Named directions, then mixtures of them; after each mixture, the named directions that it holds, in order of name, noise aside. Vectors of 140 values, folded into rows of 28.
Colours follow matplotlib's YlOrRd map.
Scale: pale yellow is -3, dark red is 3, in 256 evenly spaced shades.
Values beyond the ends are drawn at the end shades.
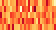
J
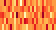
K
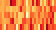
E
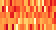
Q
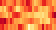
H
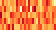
J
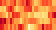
H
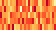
J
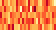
J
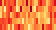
H, J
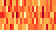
K, Q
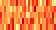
E, J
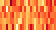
E, Q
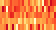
Q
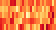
E, H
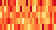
H, J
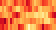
H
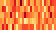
K, Q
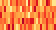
E, J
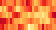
H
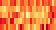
E, H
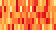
H, J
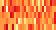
Q
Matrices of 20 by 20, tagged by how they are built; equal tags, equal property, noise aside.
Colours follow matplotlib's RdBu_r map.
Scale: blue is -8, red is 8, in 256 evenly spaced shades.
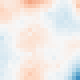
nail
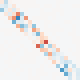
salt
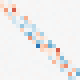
salt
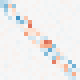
salt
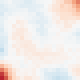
nail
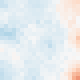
nail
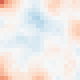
nail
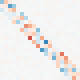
salt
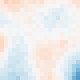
nail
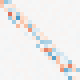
salt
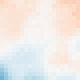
nail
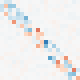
salt
